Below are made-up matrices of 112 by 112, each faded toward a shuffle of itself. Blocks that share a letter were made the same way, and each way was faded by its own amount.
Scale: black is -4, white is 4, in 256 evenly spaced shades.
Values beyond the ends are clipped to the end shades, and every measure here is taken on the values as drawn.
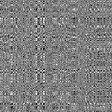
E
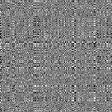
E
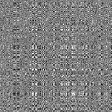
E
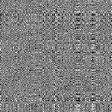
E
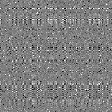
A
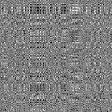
E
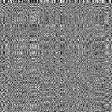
E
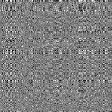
E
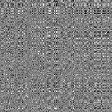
E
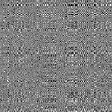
E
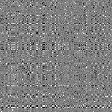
A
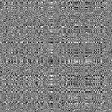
E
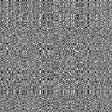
E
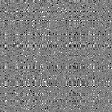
A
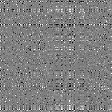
A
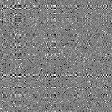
A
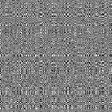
E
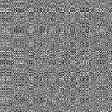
E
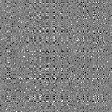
A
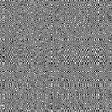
A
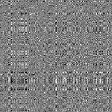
E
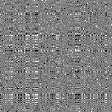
A
